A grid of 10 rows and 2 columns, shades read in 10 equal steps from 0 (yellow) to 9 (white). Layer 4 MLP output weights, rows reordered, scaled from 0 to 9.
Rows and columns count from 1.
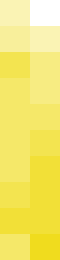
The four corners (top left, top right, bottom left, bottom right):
6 9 3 0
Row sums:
15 11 6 7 6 5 4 3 2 3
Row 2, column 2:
6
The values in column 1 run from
1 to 6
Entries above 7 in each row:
1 0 0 0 0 0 0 0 0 0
